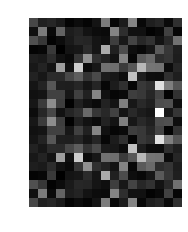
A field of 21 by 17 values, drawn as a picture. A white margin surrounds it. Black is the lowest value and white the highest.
There is no overall slope. The top and bottom halves mirror each other. Most values sit low, with a long tail of high ones. The middle right is the ninth with the highest average.
